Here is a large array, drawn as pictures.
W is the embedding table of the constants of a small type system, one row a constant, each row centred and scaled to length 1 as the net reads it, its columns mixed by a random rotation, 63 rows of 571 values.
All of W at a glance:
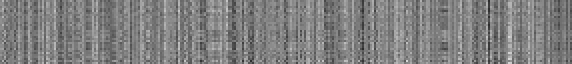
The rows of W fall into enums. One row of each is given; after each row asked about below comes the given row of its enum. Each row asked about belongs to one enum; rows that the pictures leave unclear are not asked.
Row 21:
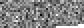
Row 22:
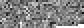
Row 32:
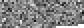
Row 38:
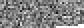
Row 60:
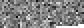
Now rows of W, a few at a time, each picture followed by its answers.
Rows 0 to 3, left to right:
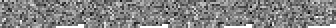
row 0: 32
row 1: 22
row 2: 22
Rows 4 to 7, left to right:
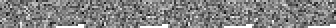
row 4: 22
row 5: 38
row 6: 38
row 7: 32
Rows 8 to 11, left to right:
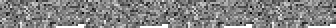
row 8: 22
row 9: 32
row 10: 22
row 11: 22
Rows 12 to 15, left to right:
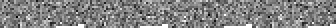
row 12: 60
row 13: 38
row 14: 21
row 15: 60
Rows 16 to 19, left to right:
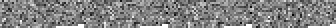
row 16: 32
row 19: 21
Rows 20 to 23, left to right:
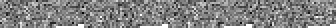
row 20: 22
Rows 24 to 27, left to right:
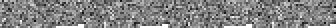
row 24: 32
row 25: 22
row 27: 22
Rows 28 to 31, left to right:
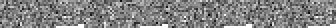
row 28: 38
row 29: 22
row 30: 21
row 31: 38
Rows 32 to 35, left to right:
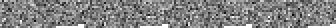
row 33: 38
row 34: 38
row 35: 21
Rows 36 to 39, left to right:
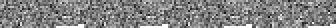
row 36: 38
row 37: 38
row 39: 60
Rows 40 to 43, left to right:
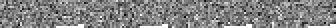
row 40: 38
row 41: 21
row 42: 60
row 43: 22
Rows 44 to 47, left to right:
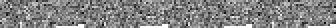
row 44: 22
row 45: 38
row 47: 22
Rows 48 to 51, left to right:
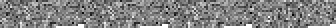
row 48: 22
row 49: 22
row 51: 21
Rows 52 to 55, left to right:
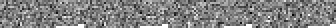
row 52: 38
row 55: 21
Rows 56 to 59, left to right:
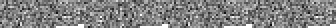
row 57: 21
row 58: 38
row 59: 38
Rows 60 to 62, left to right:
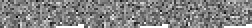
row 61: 60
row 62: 38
